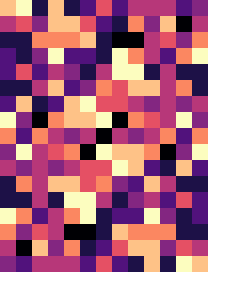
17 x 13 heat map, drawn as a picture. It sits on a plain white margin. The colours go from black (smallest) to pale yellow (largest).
No overall slope runs across the table. The histogram is flat. A half turn leaves it unchanged. No row or column stands out.
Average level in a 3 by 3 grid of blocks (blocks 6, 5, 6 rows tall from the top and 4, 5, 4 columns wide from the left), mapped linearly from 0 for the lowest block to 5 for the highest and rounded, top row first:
100 / 151 / 001
